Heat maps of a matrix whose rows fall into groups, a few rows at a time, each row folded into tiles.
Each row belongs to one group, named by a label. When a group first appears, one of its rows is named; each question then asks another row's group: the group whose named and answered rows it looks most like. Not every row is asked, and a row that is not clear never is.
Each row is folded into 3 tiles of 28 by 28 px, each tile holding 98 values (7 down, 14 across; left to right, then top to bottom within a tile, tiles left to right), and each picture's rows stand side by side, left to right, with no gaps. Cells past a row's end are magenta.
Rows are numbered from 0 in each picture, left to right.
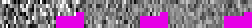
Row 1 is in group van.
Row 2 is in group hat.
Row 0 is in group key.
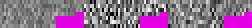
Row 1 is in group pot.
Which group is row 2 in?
van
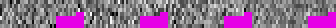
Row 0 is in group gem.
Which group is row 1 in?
pot
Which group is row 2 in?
key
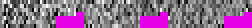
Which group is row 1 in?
hat
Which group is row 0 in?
key
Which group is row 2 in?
gem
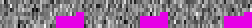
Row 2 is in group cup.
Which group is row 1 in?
van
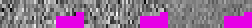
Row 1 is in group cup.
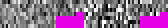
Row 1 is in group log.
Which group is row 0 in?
hat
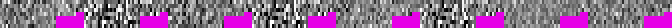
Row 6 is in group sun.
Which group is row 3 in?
log
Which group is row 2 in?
gem
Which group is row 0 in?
key
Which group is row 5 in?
log
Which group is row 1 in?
log
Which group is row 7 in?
cup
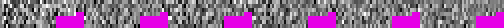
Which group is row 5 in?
log
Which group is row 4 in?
cup
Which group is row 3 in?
gem
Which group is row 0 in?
key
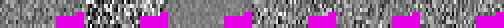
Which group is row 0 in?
cup
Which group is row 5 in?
pot
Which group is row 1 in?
key
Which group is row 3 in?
cup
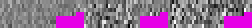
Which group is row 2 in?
hat
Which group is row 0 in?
sun
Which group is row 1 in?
log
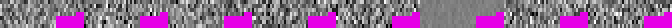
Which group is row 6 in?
pot
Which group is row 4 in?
gem
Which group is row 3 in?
gem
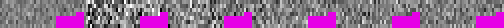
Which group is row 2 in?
van
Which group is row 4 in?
pot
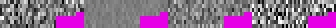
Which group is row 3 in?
pot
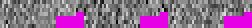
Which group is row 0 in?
key
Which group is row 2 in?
hat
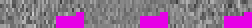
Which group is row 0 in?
cup
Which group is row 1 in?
cup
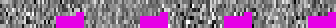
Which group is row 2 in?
log
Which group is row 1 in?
sun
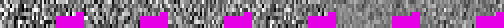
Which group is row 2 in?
pot
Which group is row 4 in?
hat
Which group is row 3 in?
log
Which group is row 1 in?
gem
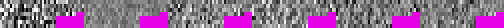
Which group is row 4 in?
gem
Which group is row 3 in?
sun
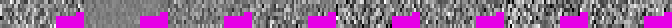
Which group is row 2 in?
cup
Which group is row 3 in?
log
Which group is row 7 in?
key
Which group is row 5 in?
cup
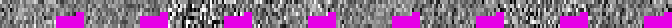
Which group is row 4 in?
key
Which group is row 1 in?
hat
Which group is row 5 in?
gem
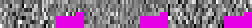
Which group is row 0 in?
log
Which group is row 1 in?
cup
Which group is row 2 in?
gem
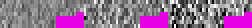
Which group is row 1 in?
sun
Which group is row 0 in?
sun
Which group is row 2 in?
key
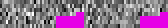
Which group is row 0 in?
cup
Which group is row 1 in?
key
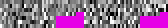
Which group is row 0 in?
log
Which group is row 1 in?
pot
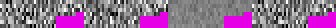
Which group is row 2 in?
hat
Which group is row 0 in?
pot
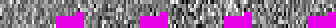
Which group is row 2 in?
key
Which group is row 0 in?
sun
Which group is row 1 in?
log
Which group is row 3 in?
pot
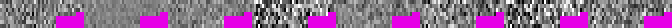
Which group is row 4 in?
hat
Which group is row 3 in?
key
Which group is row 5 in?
hat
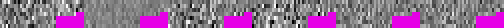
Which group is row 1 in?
sun
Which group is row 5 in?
cup
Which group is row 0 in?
key
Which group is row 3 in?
van
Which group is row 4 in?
cup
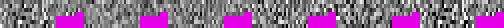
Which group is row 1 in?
hat
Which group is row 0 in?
log
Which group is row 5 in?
log
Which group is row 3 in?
pot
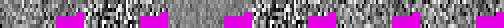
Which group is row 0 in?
van
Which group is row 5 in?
hat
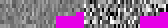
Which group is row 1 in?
pot
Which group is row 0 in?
cup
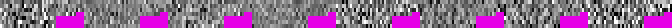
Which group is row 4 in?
pot
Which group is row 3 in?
van
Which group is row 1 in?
pot
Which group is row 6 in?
gem
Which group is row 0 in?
log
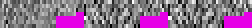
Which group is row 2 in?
gem
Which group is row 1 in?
gem
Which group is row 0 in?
key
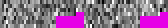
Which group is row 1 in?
key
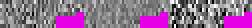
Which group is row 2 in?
key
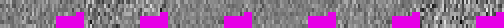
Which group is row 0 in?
cup
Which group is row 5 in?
van
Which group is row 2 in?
sun
